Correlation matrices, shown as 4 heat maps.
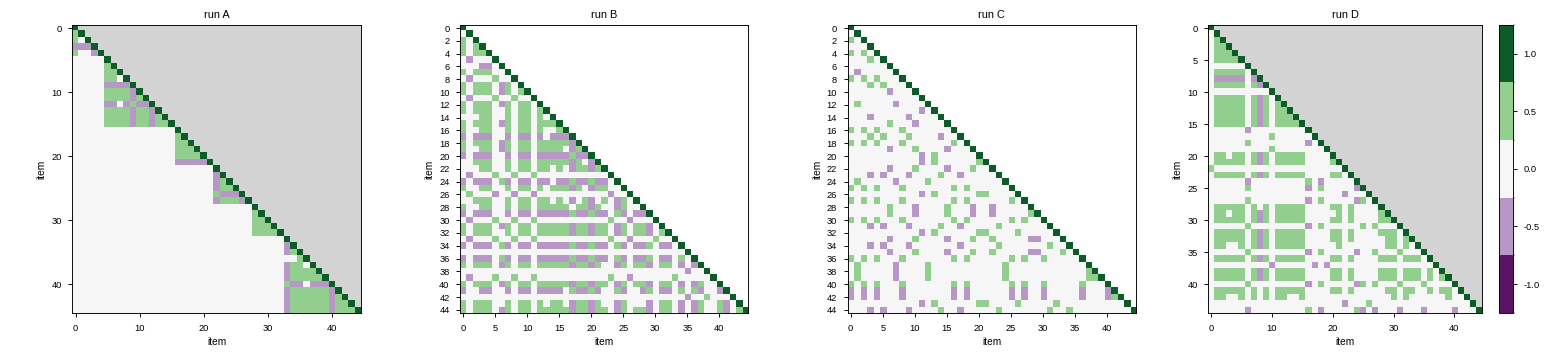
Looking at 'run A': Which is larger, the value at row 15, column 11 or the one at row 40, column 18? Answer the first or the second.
the first
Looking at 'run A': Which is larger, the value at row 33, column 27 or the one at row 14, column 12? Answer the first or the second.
the first
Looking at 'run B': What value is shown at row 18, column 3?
0.5
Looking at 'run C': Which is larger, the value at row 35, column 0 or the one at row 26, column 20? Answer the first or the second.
the second
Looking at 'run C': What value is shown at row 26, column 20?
0.5
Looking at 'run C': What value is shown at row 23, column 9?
-0.5
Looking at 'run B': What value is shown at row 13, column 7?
0.5
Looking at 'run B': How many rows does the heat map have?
45
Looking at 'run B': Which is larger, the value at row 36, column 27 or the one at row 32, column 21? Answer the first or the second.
the second
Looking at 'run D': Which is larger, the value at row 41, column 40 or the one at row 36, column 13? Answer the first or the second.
the second
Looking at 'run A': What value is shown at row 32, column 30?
0.5
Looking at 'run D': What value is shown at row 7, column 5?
0.5
